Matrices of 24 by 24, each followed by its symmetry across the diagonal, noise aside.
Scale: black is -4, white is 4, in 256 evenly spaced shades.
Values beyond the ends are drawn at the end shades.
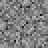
symmetric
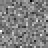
antisymmetric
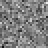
antisymmetric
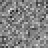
symmetric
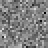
neither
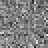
antisymmetric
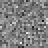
antisymmetric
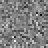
antisymmetric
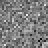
symmetric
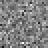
neither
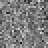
neither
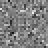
antisymmetric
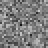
neither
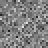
symmetric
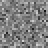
neither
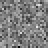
neither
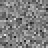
neither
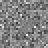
symmetric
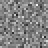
neither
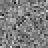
symmetric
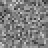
antisymmetric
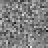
antisymmetric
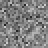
symmetric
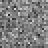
antisymmetric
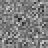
symmetric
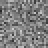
antisymmetric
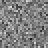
neither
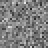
neither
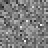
symmetric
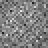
symmetric
